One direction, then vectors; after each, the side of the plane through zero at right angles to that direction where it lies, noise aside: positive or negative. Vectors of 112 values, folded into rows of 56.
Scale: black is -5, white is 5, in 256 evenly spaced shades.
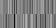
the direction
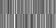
negative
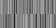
positive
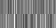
negative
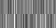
negative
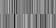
positive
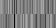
positive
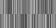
negative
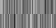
positive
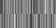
negative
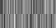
negative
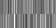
negative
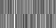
negative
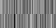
positive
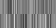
negative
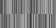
positive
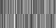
negative
